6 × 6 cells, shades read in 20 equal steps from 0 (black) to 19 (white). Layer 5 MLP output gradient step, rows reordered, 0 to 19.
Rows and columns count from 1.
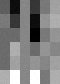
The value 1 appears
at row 1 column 2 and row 2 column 4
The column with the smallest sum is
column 4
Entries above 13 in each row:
0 0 0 0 0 2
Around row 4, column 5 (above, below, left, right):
9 10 8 10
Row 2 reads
9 4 10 1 11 13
